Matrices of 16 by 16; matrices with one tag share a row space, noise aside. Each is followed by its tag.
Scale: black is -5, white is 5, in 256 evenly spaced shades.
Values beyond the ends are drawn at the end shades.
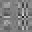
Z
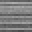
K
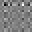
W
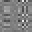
Z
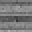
K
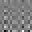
W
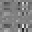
Z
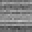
K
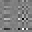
Z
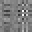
Z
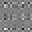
W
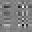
Z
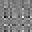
W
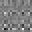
W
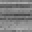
K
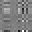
Z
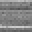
K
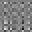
W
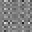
W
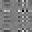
Z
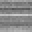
K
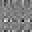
W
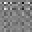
W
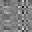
Z
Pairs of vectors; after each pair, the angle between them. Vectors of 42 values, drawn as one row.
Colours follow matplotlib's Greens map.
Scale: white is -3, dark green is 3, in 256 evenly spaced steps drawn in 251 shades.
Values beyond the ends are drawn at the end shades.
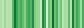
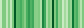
nearly parallel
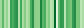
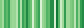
nearly opposite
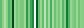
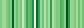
nearly parallel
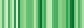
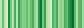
nearly parallel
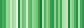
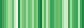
nearly parallel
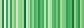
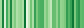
nearly parallel
